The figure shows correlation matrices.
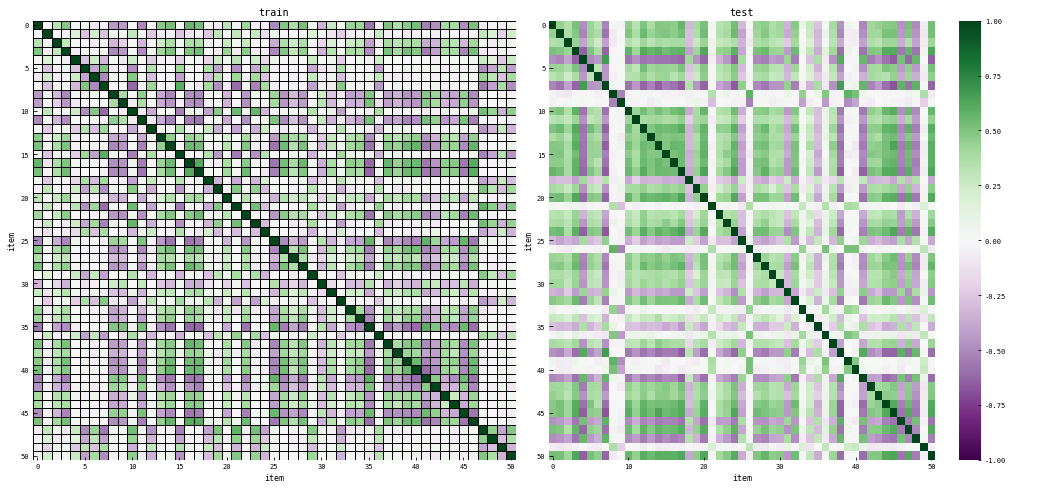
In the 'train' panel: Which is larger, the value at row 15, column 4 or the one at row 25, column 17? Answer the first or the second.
the first
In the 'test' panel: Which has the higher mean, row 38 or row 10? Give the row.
10
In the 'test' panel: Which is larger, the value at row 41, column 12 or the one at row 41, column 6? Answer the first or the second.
the second
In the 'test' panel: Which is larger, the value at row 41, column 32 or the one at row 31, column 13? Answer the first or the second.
the second
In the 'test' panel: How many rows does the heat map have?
51
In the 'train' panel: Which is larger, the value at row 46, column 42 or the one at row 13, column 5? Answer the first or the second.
the second
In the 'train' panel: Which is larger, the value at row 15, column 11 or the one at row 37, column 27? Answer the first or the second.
the second
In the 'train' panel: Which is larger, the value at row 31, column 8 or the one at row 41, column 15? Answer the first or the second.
the second
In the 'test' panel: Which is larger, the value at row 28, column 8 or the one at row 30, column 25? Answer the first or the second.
the first
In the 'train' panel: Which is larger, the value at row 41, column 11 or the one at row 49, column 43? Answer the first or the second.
the first
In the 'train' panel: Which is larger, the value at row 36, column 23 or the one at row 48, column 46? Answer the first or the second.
the first
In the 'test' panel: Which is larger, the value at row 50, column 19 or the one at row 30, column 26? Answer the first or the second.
the first
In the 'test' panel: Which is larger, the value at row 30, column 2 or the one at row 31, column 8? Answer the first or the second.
the first
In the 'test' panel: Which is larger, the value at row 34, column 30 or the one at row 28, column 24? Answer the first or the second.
the second
